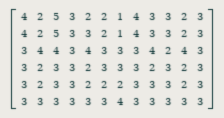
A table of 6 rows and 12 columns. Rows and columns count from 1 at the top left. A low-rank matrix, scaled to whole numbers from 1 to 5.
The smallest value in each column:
3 2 3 3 2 2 1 3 2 2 2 3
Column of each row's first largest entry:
3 3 2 1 1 7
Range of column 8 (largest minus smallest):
1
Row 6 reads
3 3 3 3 3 3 4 3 3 3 3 3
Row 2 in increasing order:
1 2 2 2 3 3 3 3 3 4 4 5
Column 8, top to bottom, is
4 4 3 3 3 3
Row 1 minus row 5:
1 0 2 0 0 0 -1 1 0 0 0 0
